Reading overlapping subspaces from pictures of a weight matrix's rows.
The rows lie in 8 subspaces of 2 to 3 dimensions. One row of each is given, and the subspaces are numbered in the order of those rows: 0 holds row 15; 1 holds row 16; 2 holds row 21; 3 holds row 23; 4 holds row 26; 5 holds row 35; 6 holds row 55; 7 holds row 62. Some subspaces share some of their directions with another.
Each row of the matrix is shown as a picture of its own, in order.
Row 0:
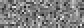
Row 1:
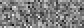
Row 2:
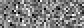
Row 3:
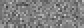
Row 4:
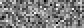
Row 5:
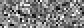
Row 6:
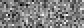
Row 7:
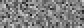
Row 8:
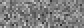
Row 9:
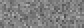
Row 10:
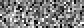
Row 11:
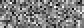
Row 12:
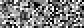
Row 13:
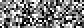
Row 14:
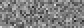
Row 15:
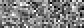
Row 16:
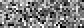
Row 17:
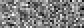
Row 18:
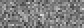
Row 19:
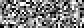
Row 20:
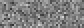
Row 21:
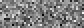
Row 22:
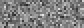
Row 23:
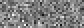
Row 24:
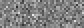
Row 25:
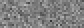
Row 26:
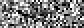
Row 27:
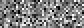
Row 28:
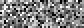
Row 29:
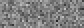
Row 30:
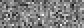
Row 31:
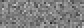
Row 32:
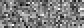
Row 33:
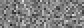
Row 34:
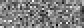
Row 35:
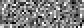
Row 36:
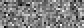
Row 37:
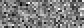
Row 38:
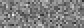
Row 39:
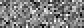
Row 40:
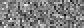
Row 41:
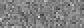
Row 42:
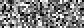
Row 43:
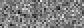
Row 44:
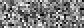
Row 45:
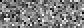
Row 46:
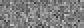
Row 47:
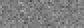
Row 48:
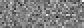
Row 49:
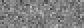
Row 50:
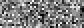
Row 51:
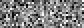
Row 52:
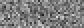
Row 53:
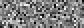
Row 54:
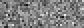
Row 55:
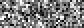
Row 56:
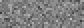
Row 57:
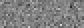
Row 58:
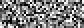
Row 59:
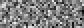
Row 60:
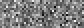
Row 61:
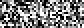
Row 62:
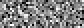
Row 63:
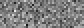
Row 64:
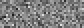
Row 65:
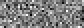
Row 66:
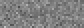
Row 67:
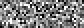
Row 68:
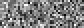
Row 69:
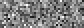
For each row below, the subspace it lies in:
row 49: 6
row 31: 5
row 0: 5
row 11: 6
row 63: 3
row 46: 3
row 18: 7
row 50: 7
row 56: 2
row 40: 5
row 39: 0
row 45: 2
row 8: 0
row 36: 0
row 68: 5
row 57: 0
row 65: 7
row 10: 3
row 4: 6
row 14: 5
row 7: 7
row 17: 0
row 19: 5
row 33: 2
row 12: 0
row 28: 1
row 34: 7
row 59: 7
